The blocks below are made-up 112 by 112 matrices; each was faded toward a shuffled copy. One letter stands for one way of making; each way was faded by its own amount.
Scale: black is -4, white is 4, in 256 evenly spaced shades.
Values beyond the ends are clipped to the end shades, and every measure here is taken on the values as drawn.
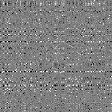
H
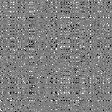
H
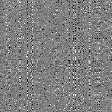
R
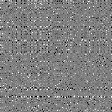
H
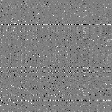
H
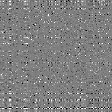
H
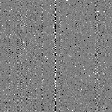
R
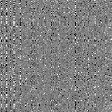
R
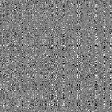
R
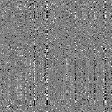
R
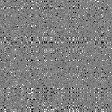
H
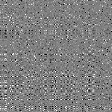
H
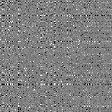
H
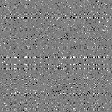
H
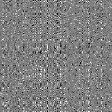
R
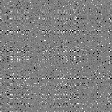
H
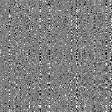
R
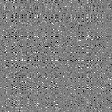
H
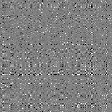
H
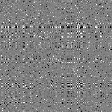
H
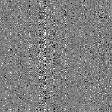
R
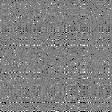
H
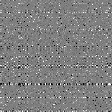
H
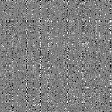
R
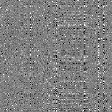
R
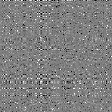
H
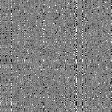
R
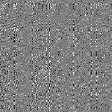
R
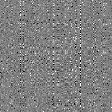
R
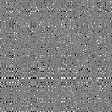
H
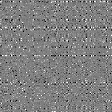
H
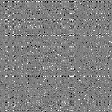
H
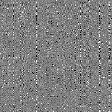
R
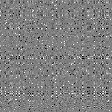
H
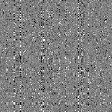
R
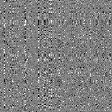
R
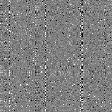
R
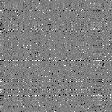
H
